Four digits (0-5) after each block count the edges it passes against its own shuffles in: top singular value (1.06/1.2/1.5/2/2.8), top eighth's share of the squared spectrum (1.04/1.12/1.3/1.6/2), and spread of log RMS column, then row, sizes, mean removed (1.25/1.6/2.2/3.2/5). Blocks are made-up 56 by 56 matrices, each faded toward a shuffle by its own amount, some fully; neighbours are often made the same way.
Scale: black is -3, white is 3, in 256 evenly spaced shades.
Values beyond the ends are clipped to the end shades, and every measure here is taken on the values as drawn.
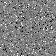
0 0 0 0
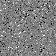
0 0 0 0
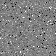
0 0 0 0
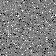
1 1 0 0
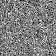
0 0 0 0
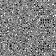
3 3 1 0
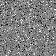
0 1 0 0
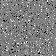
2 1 0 0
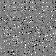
3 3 1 1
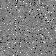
2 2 0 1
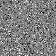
2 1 0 0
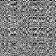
4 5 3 3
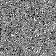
0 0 0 0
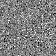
2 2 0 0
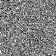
1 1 0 0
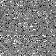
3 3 0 2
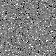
0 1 0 0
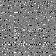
3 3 0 2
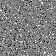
1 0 0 0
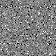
2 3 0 2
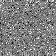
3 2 0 1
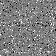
1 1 0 1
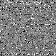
1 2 0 2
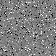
0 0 0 0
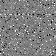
2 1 0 0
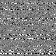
2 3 0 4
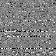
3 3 0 3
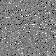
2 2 0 1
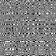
4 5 2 3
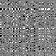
4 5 3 3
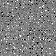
3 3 0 2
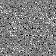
1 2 0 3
